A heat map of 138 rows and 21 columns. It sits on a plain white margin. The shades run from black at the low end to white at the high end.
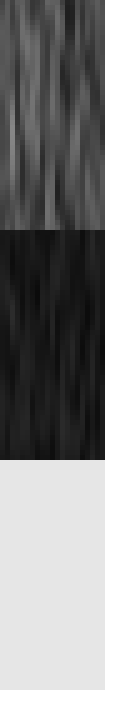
It is made of 3 by 1 panels. Panel 1,1: low, streaked downward. Panel 2,1: very low, streaked downward, faint in contrast. Panel 3,1: very high, flat.
